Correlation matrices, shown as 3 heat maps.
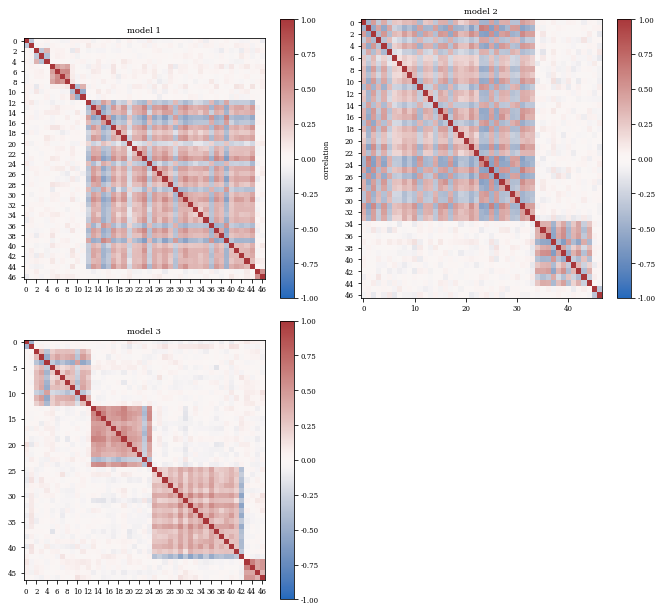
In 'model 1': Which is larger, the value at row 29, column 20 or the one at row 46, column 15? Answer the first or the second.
the first
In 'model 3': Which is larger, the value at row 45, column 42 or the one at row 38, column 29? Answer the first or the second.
the second
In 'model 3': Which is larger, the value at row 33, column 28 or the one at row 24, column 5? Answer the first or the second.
the first
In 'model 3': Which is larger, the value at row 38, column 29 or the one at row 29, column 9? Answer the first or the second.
the first
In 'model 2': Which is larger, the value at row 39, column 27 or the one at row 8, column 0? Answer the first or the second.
the second
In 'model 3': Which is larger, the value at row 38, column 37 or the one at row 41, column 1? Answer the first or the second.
the first
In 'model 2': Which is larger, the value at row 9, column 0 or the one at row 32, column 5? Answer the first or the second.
the first
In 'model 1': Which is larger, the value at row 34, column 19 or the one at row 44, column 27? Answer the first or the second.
the second
